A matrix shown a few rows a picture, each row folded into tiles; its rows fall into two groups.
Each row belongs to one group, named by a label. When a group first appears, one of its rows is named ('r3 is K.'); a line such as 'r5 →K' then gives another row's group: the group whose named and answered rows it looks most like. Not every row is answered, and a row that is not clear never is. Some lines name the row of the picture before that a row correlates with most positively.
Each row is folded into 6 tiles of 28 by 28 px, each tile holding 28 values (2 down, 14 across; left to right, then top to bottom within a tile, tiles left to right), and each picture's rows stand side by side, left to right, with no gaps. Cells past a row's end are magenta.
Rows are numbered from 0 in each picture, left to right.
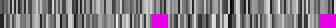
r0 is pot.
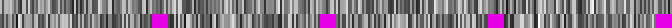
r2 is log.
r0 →log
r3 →pot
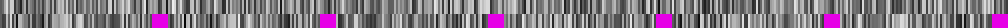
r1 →log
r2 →log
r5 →log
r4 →log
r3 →log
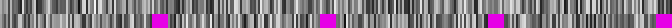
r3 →log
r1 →pot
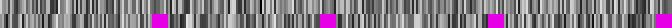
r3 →pot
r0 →log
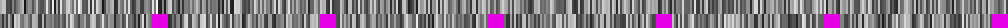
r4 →log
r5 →log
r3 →log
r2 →pot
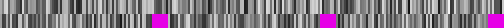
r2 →pot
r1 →log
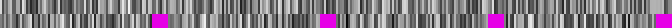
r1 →pot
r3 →pot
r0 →log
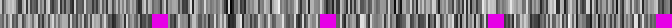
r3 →log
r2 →pot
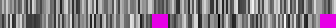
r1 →pot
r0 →log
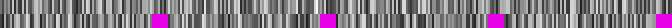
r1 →pot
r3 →pot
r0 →pot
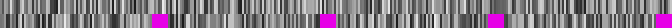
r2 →pot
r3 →pot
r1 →log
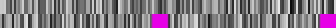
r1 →pot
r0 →pot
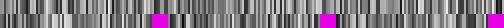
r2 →pot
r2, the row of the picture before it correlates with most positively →1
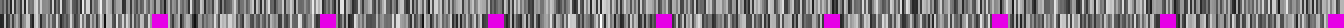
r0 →pot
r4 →pot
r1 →log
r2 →log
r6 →log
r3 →log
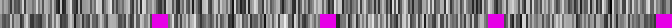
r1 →pot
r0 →pot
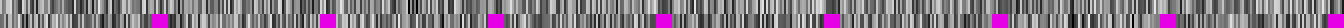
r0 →log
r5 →pot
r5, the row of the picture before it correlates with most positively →2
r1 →pot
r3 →log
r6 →pot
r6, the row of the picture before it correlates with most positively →0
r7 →log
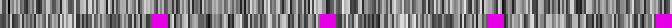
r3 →pot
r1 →pot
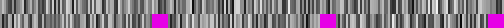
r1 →pot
